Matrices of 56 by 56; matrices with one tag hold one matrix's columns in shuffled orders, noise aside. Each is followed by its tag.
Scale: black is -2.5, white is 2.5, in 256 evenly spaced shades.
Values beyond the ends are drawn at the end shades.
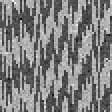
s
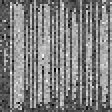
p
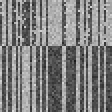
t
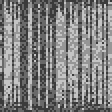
p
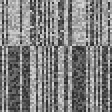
t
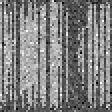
p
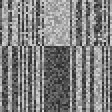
t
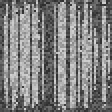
p
